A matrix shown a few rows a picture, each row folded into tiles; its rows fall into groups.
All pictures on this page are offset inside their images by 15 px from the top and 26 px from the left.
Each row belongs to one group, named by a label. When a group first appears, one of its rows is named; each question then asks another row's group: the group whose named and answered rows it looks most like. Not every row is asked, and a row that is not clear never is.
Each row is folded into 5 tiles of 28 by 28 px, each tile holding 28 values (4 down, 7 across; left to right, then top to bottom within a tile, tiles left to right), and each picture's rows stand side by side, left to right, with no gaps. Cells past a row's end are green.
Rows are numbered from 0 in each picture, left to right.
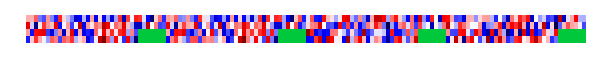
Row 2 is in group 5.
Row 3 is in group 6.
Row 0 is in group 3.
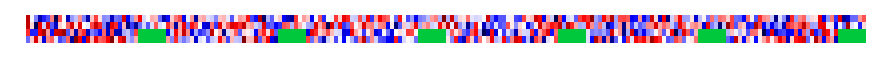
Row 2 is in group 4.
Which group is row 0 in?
6
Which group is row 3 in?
5
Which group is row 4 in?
5
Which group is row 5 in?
5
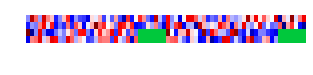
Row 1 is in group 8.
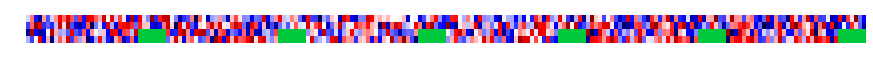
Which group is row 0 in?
5
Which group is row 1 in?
6
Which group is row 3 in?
3
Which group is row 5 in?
6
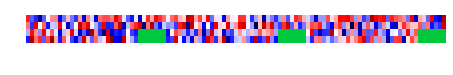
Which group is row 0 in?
8
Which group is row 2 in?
5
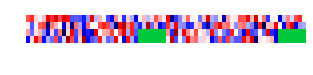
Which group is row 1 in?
8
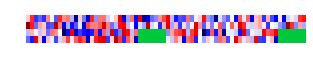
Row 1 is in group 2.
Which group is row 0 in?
5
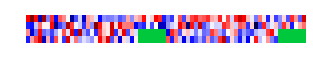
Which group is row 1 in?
4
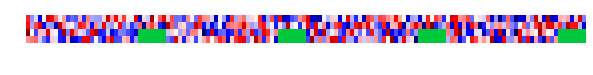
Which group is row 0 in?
8
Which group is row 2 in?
8
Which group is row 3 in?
3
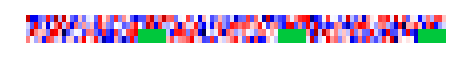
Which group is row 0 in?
2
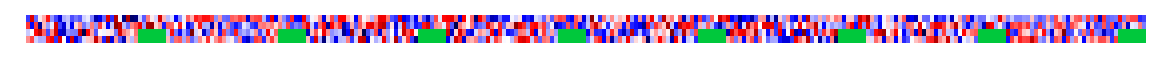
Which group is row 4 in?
5
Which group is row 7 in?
6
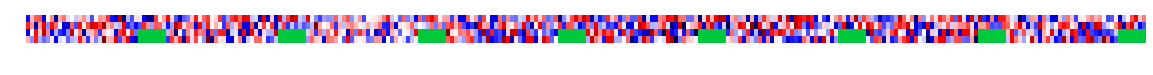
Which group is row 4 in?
8
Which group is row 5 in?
4
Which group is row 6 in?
5
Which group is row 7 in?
8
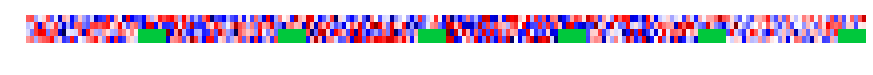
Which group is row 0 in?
2
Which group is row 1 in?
3
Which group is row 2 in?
6
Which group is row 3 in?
8
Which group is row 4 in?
3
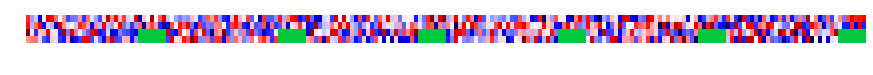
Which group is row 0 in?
8
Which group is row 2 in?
2
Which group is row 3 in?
3
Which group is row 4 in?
8
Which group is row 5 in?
2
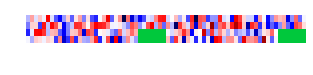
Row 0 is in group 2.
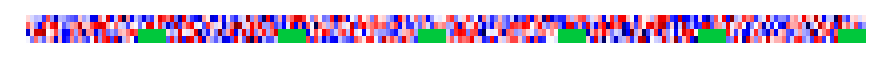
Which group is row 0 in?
2
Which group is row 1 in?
2
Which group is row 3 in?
2
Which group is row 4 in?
4
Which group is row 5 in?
5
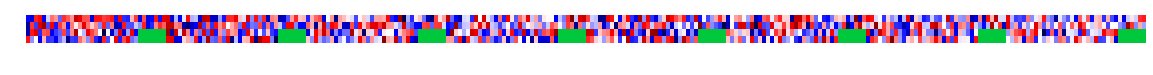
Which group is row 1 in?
8
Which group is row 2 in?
4
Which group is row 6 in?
6
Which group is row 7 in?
2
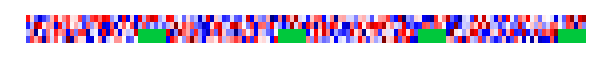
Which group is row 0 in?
6
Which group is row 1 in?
6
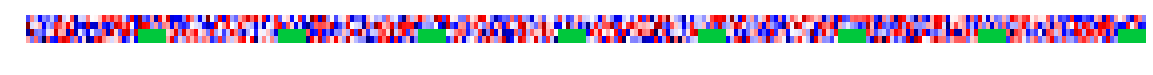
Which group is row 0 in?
5
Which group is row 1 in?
8
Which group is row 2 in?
3
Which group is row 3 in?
3
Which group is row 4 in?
2
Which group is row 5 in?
5
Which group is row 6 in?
5
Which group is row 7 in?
3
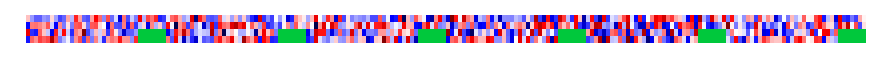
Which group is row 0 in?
6
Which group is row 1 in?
4
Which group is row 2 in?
3
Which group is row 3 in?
3
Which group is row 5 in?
5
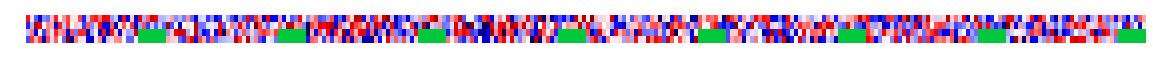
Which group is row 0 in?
6
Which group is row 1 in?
2
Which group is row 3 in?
4
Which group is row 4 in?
6
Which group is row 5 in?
3
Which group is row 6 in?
8
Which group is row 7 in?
5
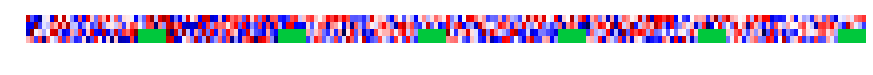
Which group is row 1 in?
8
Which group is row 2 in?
3
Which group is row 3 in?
8
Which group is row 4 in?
4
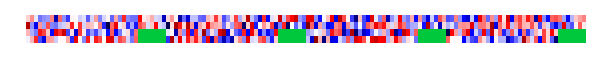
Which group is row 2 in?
5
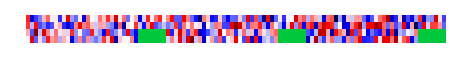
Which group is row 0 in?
8
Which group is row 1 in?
2
